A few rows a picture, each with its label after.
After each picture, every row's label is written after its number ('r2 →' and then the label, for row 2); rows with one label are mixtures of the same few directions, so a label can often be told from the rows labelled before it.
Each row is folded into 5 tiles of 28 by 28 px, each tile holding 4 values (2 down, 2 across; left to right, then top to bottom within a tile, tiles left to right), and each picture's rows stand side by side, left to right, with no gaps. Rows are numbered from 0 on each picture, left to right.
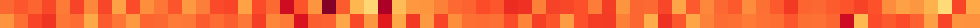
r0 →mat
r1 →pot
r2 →pot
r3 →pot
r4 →mat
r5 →pot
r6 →pot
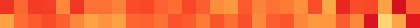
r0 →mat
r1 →pot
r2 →mat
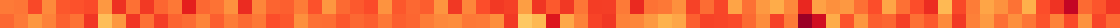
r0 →mat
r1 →pot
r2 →pot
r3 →mat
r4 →mat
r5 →mat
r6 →pot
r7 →pot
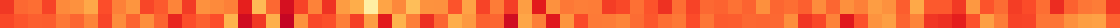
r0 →pot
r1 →mat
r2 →pot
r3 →mat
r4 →pot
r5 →mat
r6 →mat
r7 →mat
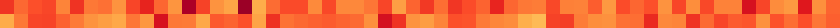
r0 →mat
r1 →pot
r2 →mat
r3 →mat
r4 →mat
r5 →pot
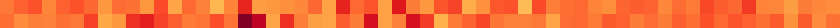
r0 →mat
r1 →mat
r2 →mat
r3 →pot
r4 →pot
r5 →pot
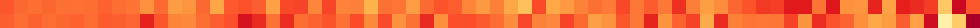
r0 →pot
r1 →mat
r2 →pot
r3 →pot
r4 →mat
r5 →pot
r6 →mat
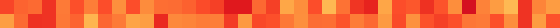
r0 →mat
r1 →pot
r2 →pot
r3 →pot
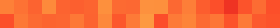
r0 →pot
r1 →pot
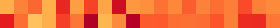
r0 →mat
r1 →mat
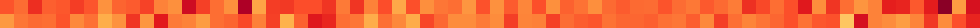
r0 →mat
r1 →pot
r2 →mat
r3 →mat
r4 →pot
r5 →pot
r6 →pot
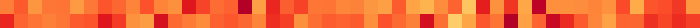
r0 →mat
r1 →pot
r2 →pot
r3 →mat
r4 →mat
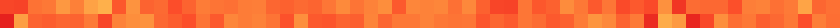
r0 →pot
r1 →mat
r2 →pot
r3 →pot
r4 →mat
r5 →pot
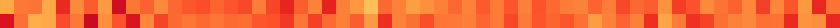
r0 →mat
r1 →pot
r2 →pot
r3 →mat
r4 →mat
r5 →mat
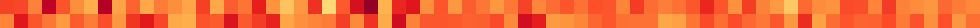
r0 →pot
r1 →mat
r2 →pot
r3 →mat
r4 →mat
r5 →pot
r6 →pot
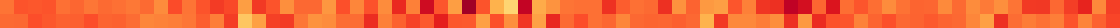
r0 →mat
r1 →mat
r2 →mat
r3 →pot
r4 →pot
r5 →pot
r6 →pot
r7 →pot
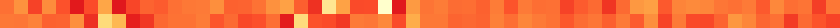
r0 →mat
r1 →mat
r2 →pot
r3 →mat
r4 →pot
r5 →mat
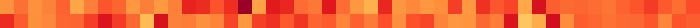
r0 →mat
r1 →pot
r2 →pot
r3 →mat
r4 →pot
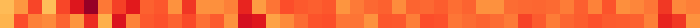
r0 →pot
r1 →mat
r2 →mat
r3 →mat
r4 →mat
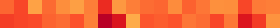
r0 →mat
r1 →mat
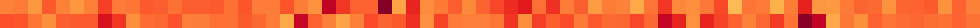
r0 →mat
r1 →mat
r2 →pot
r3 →pot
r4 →mat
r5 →mat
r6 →pot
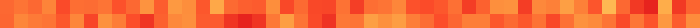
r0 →mat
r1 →mat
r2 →mat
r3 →pot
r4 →pot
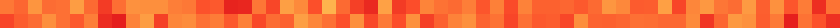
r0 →mat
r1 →pot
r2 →pot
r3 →mat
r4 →pot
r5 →mat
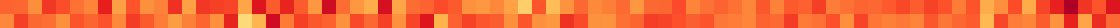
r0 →pot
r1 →mat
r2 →pot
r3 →pot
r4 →mat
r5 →mat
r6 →pot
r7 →pot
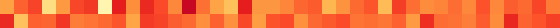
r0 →pot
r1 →pot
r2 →pot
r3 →mat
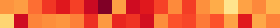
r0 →pot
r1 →pot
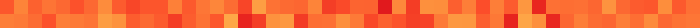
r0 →mat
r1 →mat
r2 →pot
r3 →mat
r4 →pot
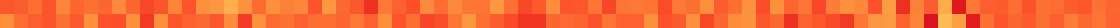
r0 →mat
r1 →pot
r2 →pot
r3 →mat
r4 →mat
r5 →mat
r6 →mat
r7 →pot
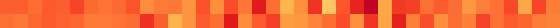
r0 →mat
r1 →mat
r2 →pot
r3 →pot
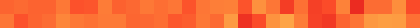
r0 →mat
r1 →mat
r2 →mat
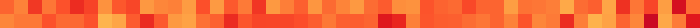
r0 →mat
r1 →mat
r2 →mat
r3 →pot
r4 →mat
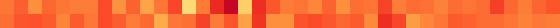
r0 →mat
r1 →pot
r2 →mat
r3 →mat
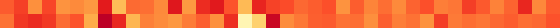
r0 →mat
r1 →mat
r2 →mat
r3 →pot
